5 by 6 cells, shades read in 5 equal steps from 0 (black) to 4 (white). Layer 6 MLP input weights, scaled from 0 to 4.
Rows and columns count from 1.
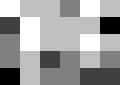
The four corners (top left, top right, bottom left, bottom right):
4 3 0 1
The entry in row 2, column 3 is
3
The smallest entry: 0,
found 2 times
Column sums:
9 17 12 12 15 9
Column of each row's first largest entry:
1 2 2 2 2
